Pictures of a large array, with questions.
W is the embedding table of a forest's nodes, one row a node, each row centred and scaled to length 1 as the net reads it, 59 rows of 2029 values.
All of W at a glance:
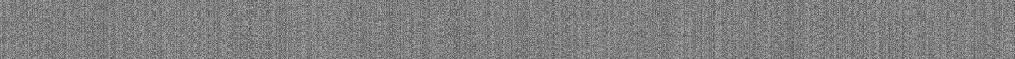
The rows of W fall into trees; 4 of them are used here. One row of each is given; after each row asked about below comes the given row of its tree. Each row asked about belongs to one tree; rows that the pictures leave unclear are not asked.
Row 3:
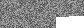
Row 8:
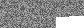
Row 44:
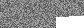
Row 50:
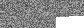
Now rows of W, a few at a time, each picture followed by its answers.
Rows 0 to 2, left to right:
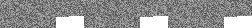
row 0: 3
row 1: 3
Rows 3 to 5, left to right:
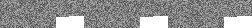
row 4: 8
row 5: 3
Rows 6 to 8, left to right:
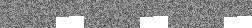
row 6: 50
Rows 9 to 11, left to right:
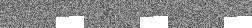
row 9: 50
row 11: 3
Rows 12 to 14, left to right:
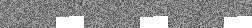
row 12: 44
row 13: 3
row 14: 3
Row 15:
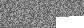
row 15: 44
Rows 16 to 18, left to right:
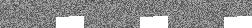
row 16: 3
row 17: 8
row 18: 44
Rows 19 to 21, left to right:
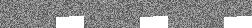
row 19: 44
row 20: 44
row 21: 50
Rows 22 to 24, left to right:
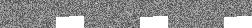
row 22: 8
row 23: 50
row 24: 50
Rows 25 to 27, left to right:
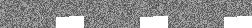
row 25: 8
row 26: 44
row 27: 44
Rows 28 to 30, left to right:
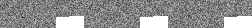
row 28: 50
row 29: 3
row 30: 8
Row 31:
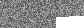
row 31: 50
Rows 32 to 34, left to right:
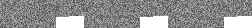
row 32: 44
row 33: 44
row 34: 44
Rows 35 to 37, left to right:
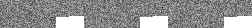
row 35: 3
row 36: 3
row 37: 8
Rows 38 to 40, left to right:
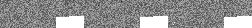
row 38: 44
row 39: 8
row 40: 50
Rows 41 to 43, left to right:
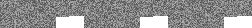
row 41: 3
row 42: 8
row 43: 3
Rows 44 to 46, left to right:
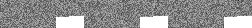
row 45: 44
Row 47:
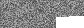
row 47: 3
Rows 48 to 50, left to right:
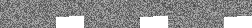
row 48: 44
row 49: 44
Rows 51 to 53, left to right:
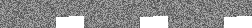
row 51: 8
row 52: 44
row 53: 3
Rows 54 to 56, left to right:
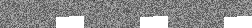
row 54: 44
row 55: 8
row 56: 50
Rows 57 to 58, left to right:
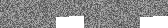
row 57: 44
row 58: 3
